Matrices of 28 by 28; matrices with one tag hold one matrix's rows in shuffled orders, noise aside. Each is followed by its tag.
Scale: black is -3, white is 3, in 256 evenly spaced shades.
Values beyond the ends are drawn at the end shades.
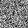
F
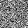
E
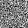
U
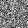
E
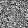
E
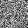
E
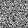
F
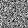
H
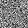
H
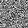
F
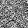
E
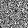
U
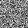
F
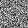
H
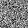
H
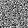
H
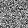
F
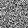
F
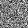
U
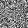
E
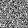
F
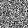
U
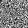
U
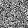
E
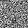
H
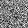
U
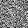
E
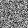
U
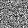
U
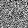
U
